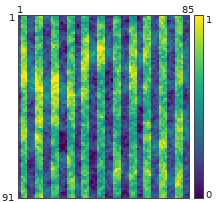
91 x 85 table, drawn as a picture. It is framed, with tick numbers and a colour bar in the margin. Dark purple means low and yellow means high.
There is no overall slope. Streaks run downward. Upright stripes repeat 11 times across the table. The ninth with the highest average is the middle left.
